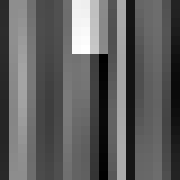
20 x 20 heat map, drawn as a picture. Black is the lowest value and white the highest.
Ninth with the highest average: top middle. Odd patch: higher, in the top middle. Grain: streaks running down. Roughest part: top middle.
